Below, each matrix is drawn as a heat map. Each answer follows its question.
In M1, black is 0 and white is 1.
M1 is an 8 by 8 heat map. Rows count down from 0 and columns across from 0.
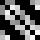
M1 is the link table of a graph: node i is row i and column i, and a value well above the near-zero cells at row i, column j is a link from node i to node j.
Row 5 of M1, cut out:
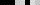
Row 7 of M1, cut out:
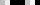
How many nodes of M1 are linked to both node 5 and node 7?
1
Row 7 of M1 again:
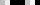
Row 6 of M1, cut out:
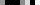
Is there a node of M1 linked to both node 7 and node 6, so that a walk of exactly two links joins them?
yes
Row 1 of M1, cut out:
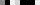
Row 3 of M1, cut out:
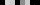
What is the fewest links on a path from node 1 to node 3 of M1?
1
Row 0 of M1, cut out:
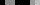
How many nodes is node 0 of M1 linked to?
4
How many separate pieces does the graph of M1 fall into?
1
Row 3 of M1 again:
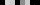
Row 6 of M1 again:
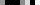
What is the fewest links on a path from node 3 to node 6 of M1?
2
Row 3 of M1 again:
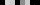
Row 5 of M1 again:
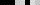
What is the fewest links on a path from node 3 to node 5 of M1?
1
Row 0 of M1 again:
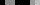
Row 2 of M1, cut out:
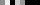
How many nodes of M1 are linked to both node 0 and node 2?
1
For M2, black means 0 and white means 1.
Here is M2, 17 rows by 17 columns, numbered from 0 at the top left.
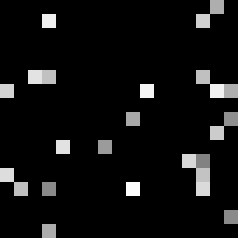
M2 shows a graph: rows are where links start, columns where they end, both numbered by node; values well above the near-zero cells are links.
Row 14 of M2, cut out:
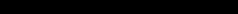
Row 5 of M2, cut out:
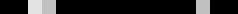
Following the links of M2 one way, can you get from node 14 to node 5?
no
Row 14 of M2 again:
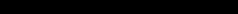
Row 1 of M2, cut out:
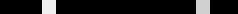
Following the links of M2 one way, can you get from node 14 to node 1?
no
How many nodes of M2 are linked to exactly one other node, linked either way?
3
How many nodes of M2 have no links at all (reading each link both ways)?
0
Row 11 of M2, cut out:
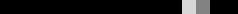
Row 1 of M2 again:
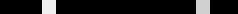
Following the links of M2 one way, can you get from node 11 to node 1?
yes
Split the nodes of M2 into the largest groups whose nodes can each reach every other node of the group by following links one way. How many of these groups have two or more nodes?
0
